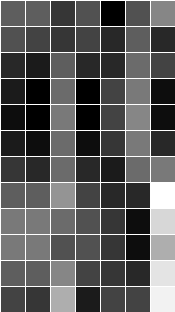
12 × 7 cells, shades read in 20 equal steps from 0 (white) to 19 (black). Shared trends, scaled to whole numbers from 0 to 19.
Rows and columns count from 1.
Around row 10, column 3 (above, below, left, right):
11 9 10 13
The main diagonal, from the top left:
12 14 12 19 14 10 10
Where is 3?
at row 9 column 7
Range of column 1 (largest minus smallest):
8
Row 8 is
12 12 8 14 16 16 0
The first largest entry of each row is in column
5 5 2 2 2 2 5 5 6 6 6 4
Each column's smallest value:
10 10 6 13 14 9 0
